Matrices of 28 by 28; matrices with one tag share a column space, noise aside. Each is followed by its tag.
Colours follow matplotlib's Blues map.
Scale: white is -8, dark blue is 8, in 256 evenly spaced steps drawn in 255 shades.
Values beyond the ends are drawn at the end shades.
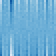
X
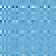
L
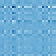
L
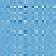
L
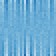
X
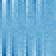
X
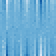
X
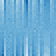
X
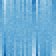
X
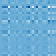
L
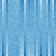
X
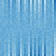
X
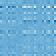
L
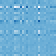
L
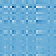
L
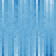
X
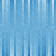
X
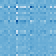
L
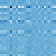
L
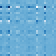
L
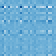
L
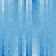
X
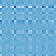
L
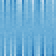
X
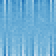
X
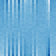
X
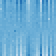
X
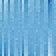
X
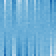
X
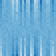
X
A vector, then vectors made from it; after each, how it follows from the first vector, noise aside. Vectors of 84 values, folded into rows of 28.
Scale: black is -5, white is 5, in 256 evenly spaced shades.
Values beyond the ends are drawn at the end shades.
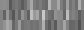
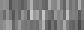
copied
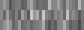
copied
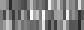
scaled up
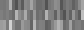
wrapped around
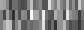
scaled up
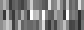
scaled up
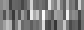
scaled up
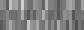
wrapped around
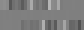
partly zeroed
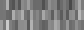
wrapped around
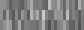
copied
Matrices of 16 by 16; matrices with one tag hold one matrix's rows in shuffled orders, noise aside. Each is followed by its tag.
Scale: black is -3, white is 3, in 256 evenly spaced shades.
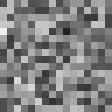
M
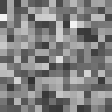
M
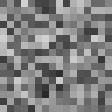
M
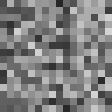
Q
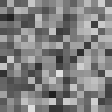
Q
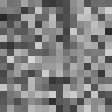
Q
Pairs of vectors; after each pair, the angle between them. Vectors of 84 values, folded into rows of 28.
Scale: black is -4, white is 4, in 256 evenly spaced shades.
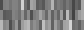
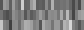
nearly parallel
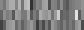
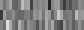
partly aligned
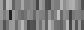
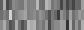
nearly opposite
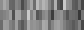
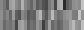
nearly opposite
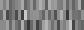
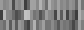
partly aligned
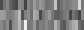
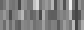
orthogonal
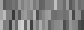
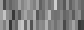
nearly parallel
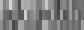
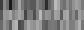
nearly opposite
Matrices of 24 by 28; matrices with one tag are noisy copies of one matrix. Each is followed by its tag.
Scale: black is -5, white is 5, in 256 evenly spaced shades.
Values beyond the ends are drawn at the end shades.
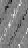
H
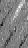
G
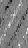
H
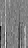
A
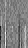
A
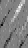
G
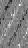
H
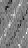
H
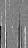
A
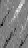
G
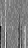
A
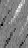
G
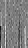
A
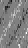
H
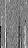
A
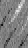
G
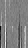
A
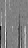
A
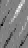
G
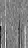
A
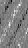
H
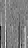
A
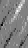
G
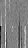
A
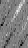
G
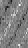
H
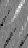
G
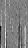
A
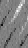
G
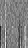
A
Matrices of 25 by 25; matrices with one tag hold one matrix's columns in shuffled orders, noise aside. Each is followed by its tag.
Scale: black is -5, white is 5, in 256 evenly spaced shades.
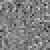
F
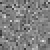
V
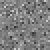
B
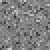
B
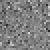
F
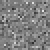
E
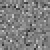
V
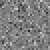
F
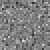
V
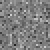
E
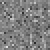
E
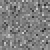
F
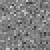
B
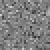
B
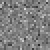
V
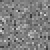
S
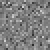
V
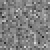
E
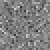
F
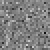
E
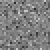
B
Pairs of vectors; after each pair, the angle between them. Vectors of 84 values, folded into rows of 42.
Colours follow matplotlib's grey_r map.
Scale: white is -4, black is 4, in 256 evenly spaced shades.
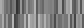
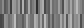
orthogonal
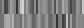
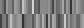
orthogonal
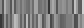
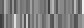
nearly parallel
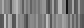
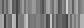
nearly opposite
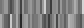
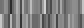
nearly parallel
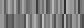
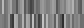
partly aligned
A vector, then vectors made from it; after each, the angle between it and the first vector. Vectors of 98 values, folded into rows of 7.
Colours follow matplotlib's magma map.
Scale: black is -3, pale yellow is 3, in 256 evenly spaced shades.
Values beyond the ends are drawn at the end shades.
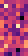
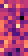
nearly parallel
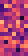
partly aligned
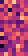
partly opposed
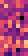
nearly parallel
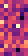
nearly parallel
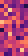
partly aligned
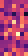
partly opposed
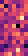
nearly opposite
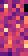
partly aligned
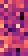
nearly parallel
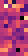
partly aligned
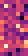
nearly parallel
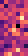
nearly opposite
